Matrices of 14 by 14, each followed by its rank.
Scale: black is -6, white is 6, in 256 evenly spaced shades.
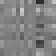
two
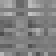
two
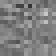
three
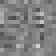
three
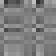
one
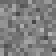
full rank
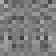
three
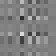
one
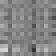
two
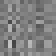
two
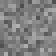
full rank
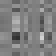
one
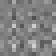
two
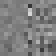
three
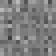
three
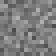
full rank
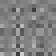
two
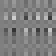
one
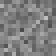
full rank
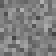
full rank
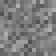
full rank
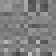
three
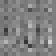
three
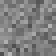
full rank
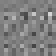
two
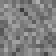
full rank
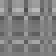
one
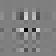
one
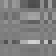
one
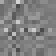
three
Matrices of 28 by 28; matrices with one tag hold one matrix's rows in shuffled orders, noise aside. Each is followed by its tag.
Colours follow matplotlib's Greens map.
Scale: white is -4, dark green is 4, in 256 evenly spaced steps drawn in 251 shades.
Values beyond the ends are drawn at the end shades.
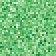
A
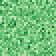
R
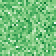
A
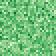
R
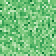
R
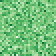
A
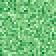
R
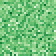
A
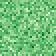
R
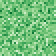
A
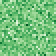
A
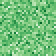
A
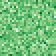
A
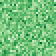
A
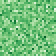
A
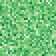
R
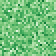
A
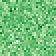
A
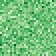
R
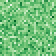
R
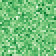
A
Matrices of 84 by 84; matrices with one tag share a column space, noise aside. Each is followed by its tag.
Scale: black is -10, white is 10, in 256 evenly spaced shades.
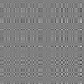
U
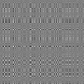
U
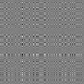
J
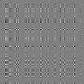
U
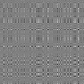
U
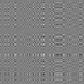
J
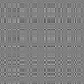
U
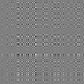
J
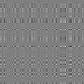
U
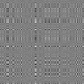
U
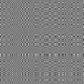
J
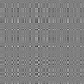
U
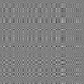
U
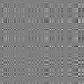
U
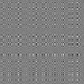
J
